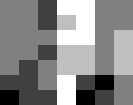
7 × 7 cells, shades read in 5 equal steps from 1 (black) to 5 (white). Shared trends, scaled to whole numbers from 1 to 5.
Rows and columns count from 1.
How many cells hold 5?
7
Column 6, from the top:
3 3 3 3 3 1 2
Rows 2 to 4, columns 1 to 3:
3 3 2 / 3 3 3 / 3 3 2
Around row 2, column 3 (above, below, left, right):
2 3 3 4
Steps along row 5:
down up up same down up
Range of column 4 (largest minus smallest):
1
